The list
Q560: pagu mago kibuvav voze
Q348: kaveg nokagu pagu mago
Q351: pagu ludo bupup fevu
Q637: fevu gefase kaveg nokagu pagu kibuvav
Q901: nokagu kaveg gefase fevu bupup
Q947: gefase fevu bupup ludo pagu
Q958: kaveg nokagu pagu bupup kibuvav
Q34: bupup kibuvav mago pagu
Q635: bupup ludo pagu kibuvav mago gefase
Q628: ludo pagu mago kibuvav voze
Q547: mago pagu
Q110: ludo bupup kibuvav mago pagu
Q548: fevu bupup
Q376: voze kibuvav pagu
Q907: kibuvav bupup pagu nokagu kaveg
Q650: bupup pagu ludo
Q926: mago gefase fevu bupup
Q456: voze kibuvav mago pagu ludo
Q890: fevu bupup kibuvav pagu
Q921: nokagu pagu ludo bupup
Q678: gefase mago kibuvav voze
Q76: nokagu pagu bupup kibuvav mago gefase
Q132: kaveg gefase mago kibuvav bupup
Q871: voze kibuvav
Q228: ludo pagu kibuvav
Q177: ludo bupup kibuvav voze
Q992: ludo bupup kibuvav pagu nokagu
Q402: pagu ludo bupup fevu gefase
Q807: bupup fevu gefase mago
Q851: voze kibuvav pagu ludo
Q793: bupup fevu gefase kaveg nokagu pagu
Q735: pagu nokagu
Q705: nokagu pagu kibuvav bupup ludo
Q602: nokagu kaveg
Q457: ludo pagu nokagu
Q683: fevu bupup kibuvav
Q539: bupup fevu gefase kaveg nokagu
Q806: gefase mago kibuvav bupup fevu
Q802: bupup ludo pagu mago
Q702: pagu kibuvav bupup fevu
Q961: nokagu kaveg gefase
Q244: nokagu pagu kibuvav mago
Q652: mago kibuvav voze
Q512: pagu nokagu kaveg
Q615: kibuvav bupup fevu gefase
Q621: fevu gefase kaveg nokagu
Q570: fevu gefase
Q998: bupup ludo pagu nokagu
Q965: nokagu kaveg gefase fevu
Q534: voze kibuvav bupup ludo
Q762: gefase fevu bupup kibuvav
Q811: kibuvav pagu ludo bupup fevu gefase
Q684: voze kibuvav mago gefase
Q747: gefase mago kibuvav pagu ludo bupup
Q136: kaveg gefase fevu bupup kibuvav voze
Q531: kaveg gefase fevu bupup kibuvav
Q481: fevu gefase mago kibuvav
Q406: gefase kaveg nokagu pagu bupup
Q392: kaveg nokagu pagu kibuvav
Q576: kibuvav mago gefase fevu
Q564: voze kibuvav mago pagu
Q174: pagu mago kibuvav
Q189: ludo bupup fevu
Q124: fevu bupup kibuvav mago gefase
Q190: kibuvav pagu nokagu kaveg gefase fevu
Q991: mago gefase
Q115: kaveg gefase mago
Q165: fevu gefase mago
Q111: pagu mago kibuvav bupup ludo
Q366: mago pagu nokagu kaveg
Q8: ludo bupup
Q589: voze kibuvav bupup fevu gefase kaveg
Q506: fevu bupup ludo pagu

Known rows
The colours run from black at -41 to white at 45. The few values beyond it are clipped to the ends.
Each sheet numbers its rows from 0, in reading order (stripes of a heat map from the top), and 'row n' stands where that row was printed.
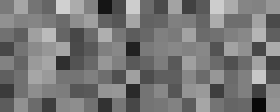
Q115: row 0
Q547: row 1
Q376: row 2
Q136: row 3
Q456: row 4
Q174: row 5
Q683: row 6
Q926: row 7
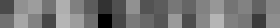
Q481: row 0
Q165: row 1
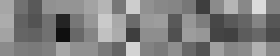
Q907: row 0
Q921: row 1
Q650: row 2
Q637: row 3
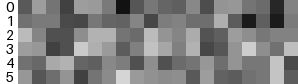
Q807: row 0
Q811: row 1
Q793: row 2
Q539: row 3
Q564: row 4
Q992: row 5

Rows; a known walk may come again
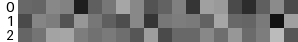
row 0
Q111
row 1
Q615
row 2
Q174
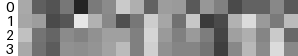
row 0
Q921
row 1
Q621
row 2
Q735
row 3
Q907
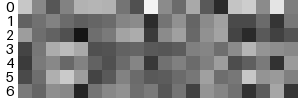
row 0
Q366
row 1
Q702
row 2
Q506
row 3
Q678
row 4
Q762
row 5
Q652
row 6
Q110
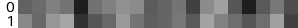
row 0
Q747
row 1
Q456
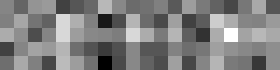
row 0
Q228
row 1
Q115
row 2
Q602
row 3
Q684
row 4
Q165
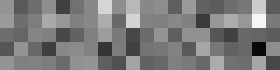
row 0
Q992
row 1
Q392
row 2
Q890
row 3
Q926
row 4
Q547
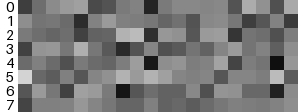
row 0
Q136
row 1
Q802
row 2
Q8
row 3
Q481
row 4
Q548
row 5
Q457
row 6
Q807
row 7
Q132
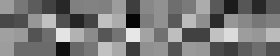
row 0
Q947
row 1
Q177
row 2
Q961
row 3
Q650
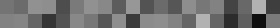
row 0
Q34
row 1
Q402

